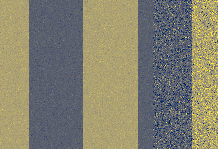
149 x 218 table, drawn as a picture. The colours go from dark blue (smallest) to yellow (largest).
Stripes: upright, repeating 2 times. Seam: vertical, 70% of the way across, the left part calmer. Slope: none.
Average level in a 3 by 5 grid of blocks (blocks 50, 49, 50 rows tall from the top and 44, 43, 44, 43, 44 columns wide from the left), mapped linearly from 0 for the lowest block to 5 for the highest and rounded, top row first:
30503
30503
30503
